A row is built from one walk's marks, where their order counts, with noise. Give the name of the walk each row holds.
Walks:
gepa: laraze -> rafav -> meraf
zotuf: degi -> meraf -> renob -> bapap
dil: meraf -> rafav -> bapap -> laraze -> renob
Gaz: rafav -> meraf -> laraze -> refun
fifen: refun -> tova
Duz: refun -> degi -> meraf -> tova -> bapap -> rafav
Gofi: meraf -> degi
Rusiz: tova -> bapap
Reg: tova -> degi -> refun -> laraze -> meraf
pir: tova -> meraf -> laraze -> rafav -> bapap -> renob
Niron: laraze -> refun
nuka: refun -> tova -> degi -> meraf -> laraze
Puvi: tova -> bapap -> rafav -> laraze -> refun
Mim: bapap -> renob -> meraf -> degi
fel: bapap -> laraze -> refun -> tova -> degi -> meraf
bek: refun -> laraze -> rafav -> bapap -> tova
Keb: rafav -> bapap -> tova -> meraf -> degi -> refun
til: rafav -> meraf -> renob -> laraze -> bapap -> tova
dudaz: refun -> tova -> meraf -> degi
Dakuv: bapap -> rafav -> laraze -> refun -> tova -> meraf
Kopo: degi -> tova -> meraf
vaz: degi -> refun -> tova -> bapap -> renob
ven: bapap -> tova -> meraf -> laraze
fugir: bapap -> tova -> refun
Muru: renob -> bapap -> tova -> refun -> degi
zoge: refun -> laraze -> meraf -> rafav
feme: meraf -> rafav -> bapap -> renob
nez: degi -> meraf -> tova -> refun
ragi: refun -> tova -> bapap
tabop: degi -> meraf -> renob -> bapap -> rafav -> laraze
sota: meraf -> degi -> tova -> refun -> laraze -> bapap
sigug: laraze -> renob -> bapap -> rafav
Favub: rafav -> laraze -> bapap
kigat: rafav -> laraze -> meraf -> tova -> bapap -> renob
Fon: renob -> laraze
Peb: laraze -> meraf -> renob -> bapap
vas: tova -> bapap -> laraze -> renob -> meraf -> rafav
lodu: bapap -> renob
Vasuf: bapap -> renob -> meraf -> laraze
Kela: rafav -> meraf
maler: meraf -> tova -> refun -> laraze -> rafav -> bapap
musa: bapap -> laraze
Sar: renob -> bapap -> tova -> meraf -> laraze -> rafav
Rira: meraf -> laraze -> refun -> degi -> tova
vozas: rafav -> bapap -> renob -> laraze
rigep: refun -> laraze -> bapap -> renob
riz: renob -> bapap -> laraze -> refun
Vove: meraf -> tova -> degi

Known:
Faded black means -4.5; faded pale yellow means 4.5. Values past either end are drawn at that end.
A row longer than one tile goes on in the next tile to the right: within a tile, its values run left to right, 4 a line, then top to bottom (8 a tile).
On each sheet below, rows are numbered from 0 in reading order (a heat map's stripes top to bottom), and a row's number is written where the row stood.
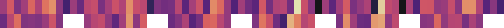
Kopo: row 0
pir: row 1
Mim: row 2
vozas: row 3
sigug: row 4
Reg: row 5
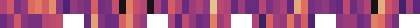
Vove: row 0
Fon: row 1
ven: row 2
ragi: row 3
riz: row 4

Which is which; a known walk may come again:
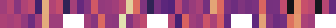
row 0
vas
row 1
bek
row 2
ragi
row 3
Fon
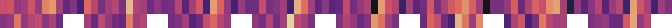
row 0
Reg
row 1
ven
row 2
Mim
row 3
rigep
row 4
riz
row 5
til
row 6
tabop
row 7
Vasuf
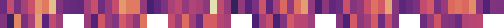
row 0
Duz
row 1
maler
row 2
Puvi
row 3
zotuf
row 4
dudaz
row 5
Vove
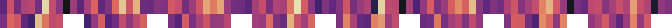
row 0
vozas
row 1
Gofi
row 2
sota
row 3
Dakuv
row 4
sigug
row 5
nez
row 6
kigat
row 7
pir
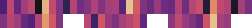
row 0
lodu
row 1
fugir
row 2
Sar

